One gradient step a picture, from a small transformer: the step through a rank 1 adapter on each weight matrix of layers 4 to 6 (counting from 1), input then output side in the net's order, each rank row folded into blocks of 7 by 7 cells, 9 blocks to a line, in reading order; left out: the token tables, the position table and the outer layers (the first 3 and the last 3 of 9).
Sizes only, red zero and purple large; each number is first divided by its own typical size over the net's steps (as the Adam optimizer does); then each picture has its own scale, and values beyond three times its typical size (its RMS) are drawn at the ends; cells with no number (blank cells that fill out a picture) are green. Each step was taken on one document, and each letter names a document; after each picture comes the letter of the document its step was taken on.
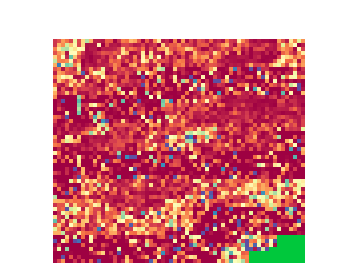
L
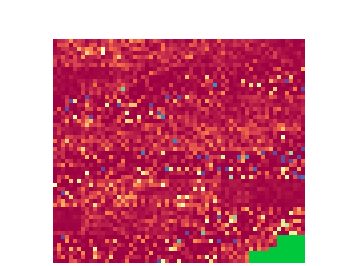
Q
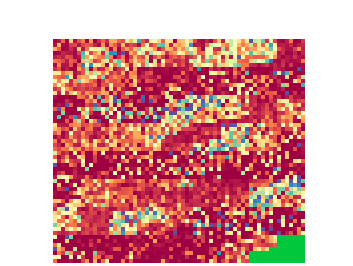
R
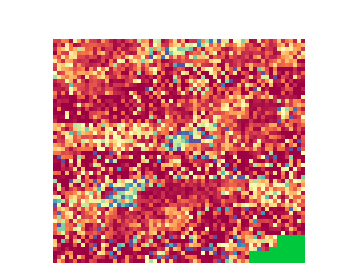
L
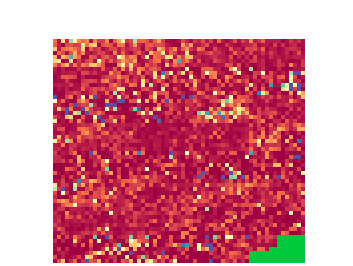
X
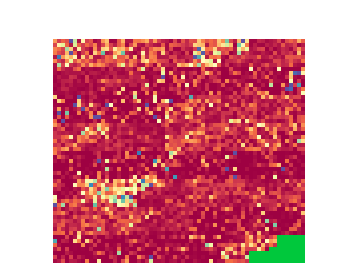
X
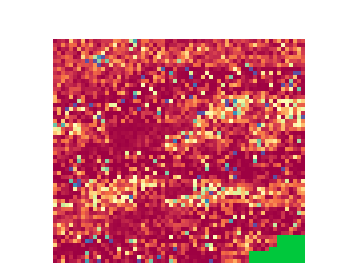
X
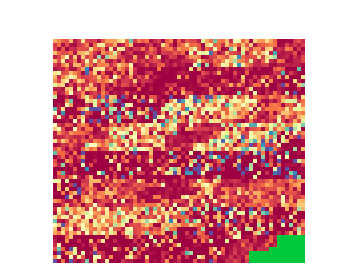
R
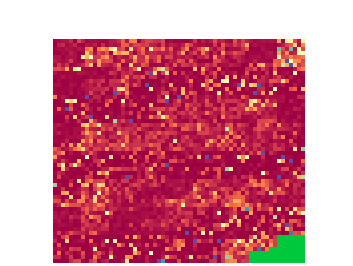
Q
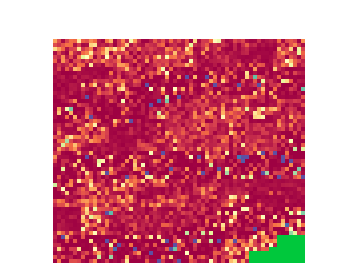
Q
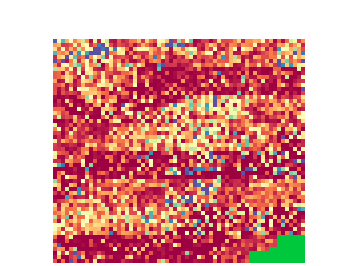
R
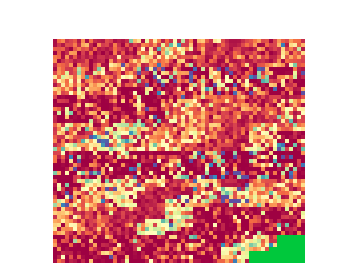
L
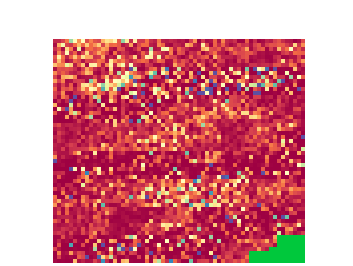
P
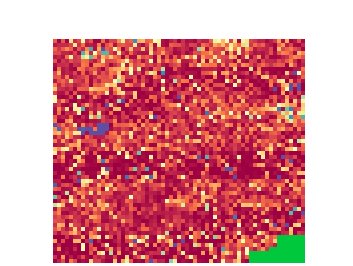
X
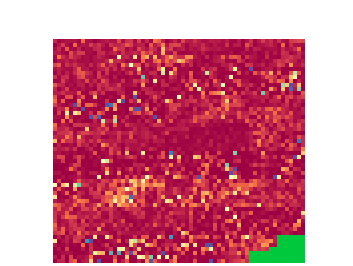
X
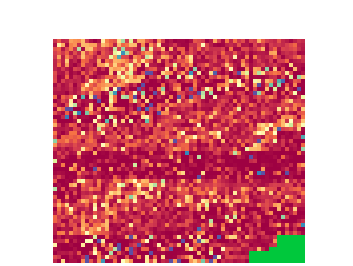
P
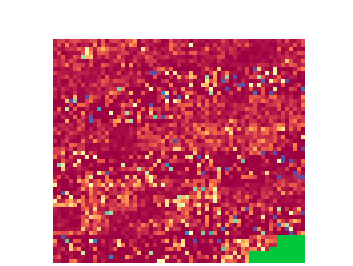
Q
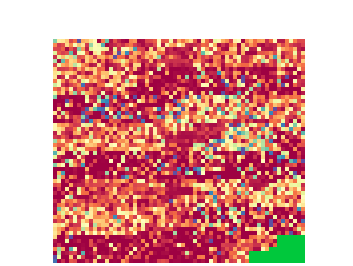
R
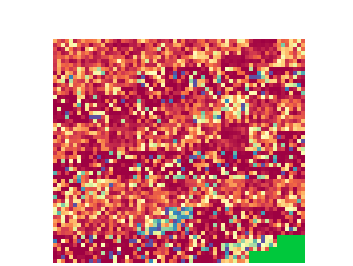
L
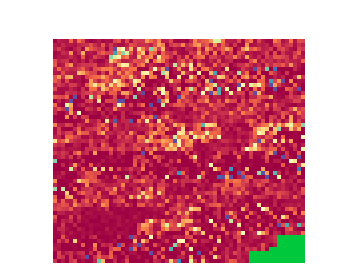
P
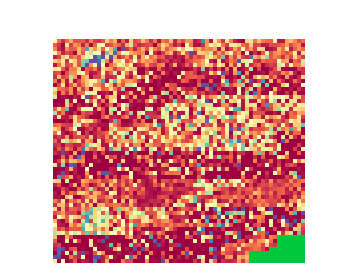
R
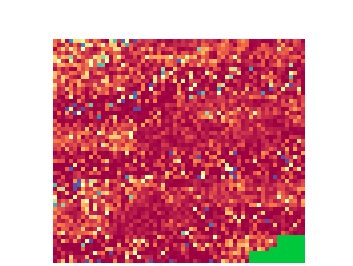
X
